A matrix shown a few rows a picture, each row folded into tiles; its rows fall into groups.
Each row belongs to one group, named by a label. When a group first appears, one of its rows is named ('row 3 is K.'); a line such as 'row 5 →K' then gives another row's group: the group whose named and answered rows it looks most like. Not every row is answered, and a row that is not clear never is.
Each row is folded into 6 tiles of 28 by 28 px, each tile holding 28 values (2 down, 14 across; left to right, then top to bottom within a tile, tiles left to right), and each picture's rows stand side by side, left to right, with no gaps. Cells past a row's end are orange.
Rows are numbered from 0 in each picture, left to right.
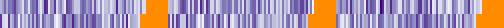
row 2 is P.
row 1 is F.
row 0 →P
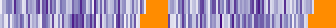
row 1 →P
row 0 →P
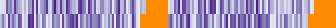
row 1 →P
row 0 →P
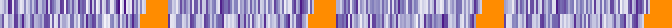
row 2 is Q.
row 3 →F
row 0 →P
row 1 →F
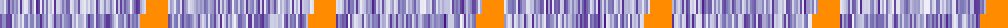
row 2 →Q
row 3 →P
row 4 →P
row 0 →Q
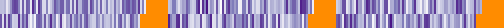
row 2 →Q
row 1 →Q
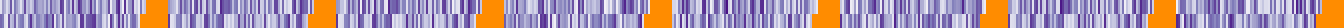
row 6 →F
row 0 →P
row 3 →Q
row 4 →P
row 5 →Q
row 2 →F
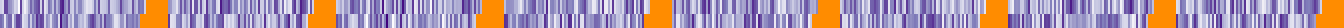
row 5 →P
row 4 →P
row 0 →Q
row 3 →Q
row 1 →F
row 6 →Q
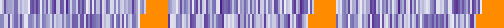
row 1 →F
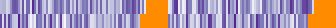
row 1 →Q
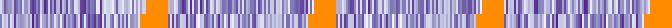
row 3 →P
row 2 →F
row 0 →P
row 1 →F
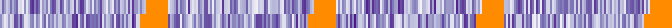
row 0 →P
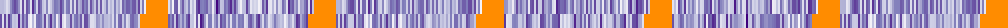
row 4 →Q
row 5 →F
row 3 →F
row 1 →Q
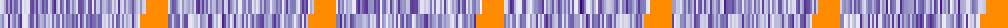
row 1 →Q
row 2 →Q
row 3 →Q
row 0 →P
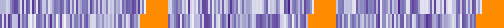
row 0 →F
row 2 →Q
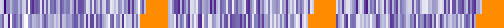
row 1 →P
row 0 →P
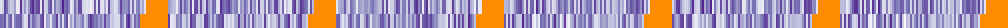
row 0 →Q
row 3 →F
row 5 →F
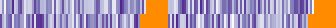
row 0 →Q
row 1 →F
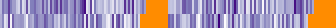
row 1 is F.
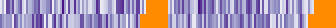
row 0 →Q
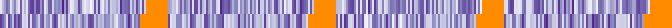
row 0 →Q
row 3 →Q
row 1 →F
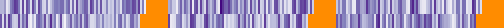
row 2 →Q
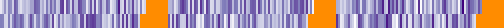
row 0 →P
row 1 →F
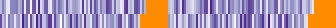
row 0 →F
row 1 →P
